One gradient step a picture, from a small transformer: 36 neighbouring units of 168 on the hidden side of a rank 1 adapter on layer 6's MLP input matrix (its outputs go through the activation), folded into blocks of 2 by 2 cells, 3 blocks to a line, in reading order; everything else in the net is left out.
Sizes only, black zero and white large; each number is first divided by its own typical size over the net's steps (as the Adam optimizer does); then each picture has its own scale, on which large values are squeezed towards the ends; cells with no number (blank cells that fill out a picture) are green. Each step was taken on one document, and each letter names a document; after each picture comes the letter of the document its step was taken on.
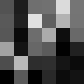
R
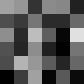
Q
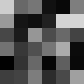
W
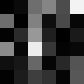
R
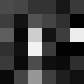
R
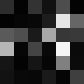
W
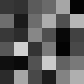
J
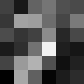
R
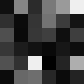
R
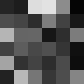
J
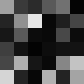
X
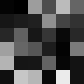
J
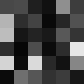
Q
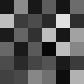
W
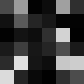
X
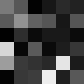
X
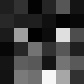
X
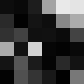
R
